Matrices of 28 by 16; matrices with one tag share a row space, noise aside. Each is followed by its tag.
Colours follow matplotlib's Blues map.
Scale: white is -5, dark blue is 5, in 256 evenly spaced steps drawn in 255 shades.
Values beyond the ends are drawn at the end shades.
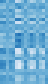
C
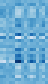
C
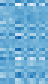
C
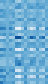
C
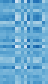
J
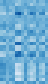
C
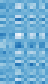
C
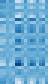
C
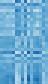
J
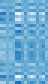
C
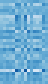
J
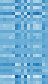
J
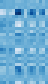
C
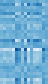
J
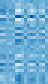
C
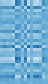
J
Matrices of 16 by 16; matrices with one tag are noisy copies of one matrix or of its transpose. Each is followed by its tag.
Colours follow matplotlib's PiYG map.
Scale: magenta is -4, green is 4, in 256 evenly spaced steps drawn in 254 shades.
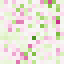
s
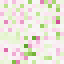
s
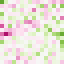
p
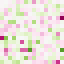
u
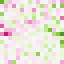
p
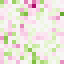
p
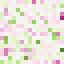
u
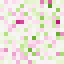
s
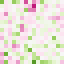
p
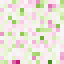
u
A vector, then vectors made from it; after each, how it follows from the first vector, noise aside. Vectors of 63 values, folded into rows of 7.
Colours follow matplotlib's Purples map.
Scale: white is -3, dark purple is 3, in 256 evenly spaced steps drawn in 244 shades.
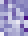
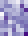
wrapped around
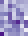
negated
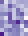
negated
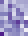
negated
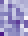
negated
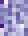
wrapped around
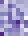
negated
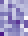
negated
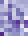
negated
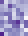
negated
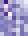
wrapped around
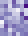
wrapped around
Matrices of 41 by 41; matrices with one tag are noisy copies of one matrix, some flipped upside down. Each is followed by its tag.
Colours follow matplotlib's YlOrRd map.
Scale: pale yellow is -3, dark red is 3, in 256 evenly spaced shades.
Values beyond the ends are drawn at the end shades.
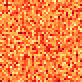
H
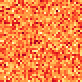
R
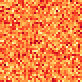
R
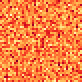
H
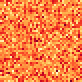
R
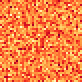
H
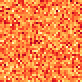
R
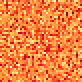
H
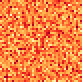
H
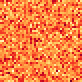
R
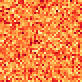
R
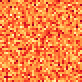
H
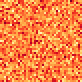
R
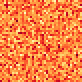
H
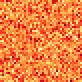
R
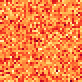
R
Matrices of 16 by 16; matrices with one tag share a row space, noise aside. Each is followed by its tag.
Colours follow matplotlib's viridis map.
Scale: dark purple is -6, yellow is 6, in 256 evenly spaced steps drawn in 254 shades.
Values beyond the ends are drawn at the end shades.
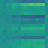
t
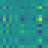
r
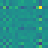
r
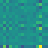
r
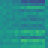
t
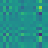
r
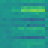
t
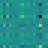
r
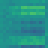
t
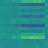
t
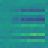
t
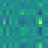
r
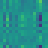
r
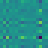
r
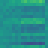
t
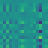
r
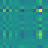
r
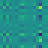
r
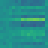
t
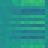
t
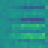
t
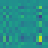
r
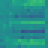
t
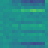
t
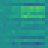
t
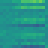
t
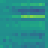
t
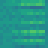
t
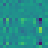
r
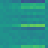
t
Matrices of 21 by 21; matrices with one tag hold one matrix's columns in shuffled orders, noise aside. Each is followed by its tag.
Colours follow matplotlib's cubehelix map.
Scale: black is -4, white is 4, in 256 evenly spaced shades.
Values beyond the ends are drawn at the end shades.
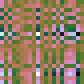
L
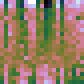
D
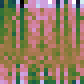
D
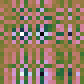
L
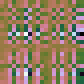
L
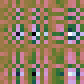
L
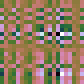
L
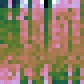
D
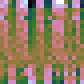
D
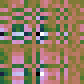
L
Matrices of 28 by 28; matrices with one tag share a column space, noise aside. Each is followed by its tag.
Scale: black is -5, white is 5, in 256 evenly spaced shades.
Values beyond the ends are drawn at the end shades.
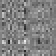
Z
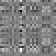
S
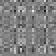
S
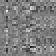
S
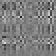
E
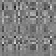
E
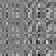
Z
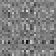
Z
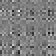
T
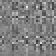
E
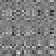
T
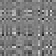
T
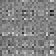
T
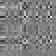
E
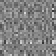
Z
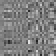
Z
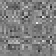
E
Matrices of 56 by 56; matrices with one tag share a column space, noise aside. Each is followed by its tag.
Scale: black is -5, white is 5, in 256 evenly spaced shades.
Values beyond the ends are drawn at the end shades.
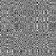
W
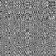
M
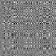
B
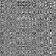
M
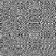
B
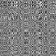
M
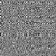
B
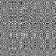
B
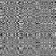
B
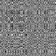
W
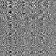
M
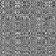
M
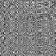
M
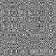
W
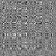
B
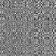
M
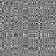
B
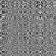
M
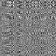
M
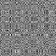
W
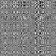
M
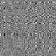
B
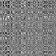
M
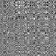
M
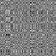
W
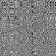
M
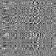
B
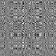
B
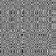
W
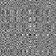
W
